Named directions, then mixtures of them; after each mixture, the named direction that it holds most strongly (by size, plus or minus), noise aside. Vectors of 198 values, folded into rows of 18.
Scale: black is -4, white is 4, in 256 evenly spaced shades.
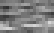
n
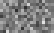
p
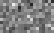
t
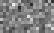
t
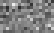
t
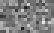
p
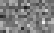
p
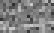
t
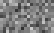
p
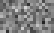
p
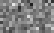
t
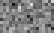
t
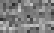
t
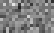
t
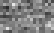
t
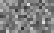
p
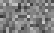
p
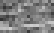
n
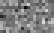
p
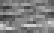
n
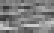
n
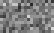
t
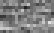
n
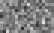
p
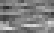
n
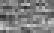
n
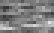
n
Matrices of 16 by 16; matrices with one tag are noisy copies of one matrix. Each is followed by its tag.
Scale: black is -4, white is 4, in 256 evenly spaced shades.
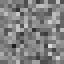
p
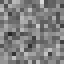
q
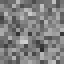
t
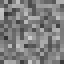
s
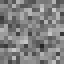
t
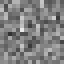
q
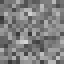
t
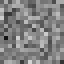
s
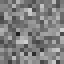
t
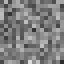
s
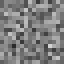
p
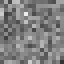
s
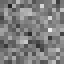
t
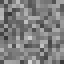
s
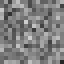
s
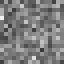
s
